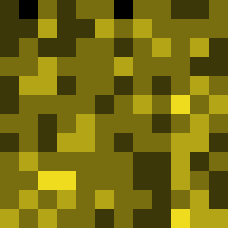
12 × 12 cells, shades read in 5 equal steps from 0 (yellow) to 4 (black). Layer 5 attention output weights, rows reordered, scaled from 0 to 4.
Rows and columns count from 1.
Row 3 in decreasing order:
3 3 3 3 3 2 2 2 2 2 1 1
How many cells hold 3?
38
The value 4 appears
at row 1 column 2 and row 1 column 7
